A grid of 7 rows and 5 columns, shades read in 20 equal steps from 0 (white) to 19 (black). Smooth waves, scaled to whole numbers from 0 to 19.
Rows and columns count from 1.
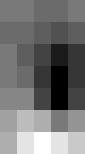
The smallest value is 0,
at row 7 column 3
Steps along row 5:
same up up down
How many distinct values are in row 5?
3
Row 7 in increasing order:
0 2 2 4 6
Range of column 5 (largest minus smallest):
11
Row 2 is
11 11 12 13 12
